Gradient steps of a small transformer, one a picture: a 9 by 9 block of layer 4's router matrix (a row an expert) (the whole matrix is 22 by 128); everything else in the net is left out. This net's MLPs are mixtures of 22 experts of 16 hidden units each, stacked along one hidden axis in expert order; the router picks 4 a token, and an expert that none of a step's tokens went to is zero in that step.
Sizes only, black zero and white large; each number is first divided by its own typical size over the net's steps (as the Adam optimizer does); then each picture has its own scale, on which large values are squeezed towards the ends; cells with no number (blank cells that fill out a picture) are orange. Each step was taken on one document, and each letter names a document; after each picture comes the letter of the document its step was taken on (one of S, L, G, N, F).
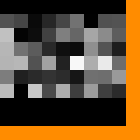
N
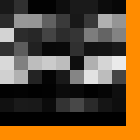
N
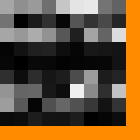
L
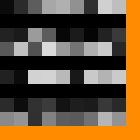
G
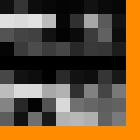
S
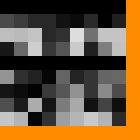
S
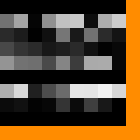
N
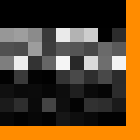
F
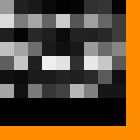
N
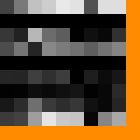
G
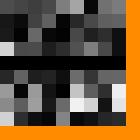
L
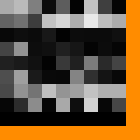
F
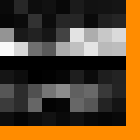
S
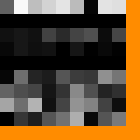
L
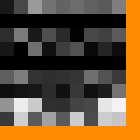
G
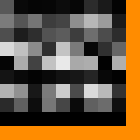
F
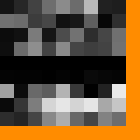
L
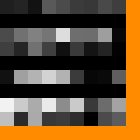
G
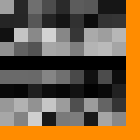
G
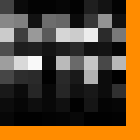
N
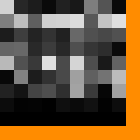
F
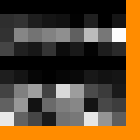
S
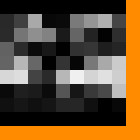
F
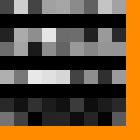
G
